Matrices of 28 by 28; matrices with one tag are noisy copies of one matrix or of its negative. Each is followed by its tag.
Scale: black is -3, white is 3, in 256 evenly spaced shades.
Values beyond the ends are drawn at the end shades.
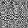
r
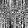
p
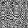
r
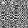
r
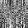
p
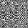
r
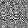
r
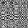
r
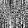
p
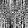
p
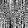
p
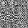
r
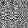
r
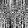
p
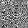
r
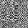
r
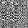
r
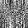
p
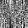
p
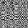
r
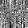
p
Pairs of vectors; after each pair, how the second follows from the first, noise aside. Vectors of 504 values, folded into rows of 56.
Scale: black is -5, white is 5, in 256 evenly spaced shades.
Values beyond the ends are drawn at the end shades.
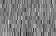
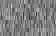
wrapped around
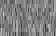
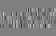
partly zeroed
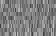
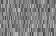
sign-scrambled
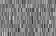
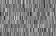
wrapped around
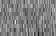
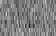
wrapped around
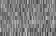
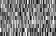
scaled up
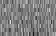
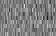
wrapped around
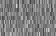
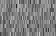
sign-scrambled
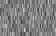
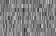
sign-scrambled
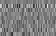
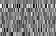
scaled up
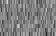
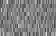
sign-scrambled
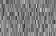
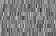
sign-scrambled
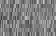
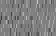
partly zeroed
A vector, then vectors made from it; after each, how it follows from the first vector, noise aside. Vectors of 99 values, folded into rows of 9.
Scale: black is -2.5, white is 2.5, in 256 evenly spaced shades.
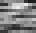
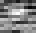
wrapped around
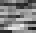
reversed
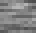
shrunk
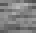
shrunk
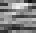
copied
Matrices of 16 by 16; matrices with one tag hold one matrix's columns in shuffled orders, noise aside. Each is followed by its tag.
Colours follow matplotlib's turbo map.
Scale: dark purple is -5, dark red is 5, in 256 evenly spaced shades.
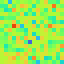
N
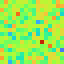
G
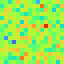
N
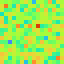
N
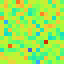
G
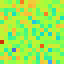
G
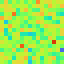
G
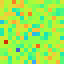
G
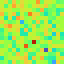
G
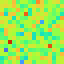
G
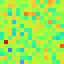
G
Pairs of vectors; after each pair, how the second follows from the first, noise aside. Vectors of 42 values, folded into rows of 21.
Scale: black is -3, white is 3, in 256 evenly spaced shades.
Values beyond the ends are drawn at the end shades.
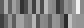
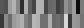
sign-scrambled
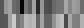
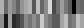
wrapped around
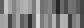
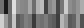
wrapped around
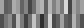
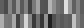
sign-scrambled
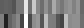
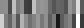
wrapped around
